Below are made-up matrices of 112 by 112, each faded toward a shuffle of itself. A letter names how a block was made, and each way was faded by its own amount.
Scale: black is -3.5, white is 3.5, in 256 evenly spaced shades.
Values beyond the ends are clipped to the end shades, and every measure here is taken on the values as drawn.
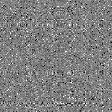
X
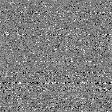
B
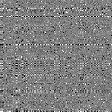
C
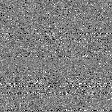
B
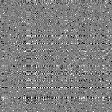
C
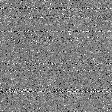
B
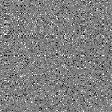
X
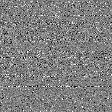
B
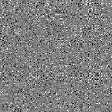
X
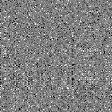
X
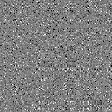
X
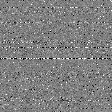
B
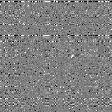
C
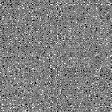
X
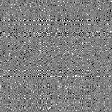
C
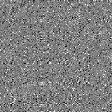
X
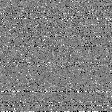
B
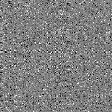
X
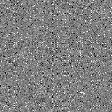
X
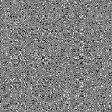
X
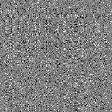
X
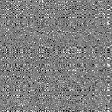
C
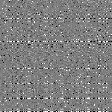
C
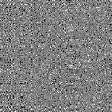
X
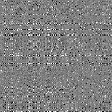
C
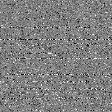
B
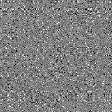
X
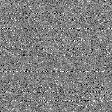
B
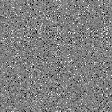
X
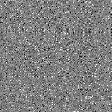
X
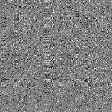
X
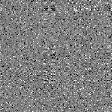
X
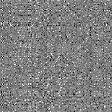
X
